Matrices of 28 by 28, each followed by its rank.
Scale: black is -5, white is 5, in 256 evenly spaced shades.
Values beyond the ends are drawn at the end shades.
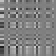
one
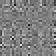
five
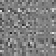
five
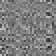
five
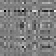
three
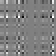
one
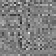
five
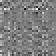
three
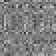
five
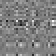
three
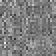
five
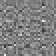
five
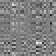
three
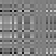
one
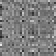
three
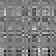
three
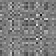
three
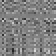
three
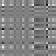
one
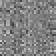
five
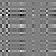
one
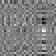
three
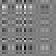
one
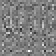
five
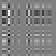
one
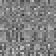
five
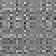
three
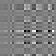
one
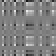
one
